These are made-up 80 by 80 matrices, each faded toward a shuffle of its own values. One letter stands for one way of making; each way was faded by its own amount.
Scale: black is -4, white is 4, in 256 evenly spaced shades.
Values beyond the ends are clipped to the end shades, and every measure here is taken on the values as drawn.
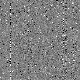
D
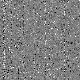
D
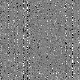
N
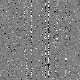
N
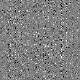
N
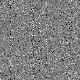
D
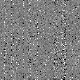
N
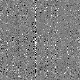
N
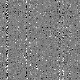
N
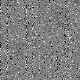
D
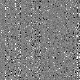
N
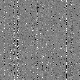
N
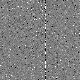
D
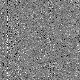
D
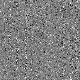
D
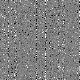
N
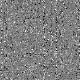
D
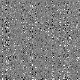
N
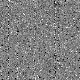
D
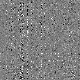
N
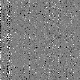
N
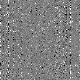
N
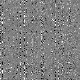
N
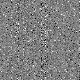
D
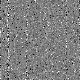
D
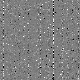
N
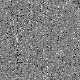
D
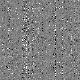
N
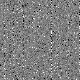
D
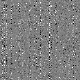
N
